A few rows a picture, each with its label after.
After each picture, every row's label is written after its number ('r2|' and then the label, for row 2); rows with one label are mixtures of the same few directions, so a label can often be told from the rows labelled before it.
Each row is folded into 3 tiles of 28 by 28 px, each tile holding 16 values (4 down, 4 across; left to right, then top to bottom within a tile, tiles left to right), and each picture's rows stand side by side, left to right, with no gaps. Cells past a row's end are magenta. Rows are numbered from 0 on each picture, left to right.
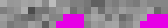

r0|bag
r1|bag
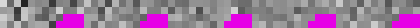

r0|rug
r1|rug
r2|bag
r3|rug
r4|rug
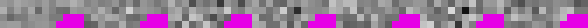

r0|bag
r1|rug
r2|rug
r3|rug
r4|bag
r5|rug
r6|bag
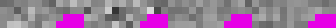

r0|bag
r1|bag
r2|rug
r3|bag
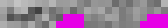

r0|bag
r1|rug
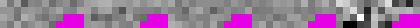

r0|rug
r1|bag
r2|rug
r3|rug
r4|bag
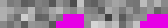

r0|rug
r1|bag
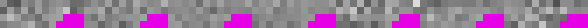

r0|bag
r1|rug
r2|rug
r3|rug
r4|rug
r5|bag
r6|rug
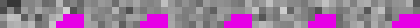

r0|bag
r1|rug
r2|rug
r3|bag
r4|rug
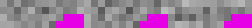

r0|rug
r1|rug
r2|bag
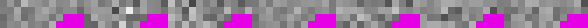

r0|rug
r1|rug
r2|rug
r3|rug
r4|rug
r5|bag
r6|rug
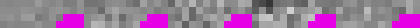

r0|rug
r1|bag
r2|rug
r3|bag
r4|bag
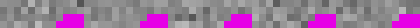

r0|rug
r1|bag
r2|bag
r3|rug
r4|bag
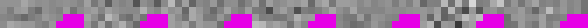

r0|bag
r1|rug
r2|rug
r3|rug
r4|bag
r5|rug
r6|rug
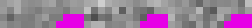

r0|bag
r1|bag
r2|rug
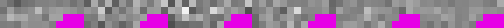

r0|bag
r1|rug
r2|rug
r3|rug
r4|bag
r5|rug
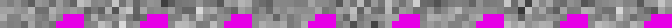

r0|rug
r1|rug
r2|bag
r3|bag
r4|rug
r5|bag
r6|rug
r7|bag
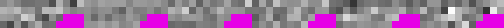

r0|rug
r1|bag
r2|rug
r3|rug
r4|bag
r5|bag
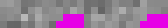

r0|bag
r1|bag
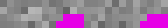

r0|bag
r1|rug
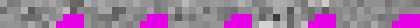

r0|bag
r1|bag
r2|bag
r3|bag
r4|rug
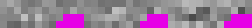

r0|bag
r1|bag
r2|bag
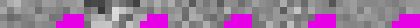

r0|bag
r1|bag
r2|rug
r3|rug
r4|bag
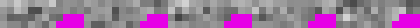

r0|bag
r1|bag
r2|bag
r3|bag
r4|bag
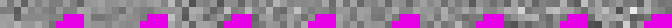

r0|rug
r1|bag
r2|rug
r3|rug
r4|rug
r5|rug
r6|rug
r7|rug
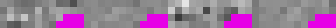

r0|bag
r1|bag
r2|bag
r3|rug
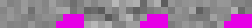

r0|bag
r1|rug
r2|bag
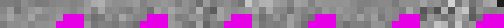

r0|bag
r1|bag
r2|rug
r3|bag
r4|bag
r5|rug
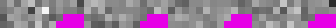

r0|rug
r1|bag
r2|bag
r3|rug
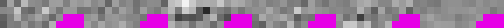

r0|rug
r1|rug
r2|bag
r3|rug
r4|bag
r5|bag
